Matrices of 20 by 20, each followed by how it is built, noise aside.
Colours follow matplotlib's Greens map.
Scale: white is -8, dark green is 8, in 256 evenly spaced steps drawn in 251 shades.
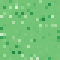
sparse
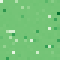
sparse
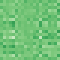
low rank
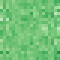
low rank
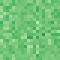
low rank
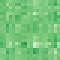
low rank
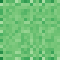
low rank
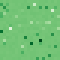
sparse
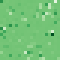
sparse
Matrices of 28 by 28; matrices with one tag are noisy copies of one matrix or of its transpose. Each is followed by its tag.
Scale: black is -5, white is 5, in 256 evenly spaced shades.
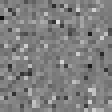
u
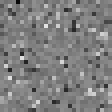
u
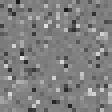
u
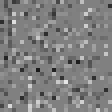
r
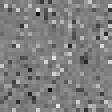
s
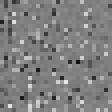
r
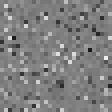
s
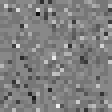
s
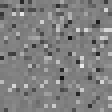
r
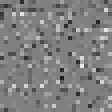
r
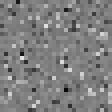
u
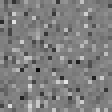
r
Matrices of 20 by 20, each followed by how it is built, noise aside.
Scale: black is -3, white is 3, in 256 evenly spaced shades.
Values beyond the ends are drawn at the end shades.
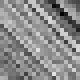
Toeplitz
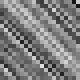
Toeplitz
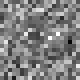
noise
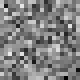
noise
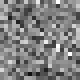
noise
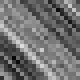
Toeplitz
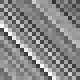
Toeplitz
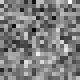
noise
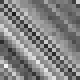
Toeplitz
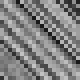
Toeplitz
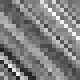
Toeplitz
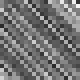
Toeplitz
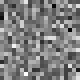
noise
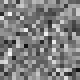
noise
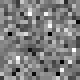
noise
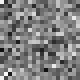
noise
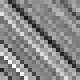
Toeplitz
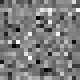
noise
